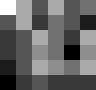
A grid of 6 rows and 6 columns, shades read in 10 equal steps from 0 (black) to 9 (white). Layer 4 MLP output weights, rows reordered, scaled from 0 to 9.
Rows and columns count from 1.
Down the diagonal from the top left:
9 6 6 4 4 2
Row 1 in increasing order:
3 3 4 6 6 9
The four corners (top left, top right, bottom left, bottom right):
9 4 0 2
